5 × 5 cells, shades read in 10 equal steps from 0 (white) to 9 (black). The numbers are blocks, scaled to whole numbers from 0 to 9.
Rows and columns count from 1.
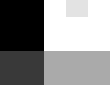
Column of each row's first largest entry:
1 1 1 1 1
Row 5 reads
7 7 3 3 3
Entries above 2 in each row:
2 2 2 5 5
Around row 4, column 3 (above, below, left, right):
0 3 7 3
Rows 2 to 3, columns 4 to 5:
0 0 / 0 0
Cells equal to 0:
8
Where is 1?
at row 1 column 4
